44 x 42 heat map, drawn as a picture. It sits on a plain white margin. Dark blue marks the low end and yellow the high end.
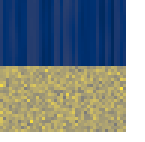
It is made of 2 by 1 panels. Panel 1,1: very low, streaked downward, faint in contrast. Panel 2,1: high, fine-grained.
